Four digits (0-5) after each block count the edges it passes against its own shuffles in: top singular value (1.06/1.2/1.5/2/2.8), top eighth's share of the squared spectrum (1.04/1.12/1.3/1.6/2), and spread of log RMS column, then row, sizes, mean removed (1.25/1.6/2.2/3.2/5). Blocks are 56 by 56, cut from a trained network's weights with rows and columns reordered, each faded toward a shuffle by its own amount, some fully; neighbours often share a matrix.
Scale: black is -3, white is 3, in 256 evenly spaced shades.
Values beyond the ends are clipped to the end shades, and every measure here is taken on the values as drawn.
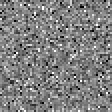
0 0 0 0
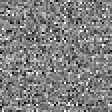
2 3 1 2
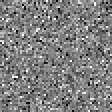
0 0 0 0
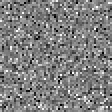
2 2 0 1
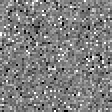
0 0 0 0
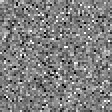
0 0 0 0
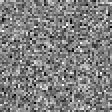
3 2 1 1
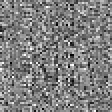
3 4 2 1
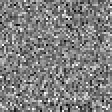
1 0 0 0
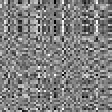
4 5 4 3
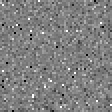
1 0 0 0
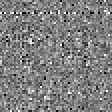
3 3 1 2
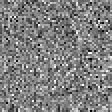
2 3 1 1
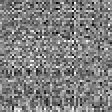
4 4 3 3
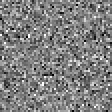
2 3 0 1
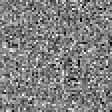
1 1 0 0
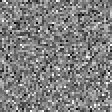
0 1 0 0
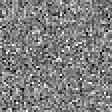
2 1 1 0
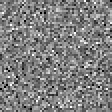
1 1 0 0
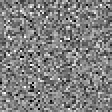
3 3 2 1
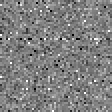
2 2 0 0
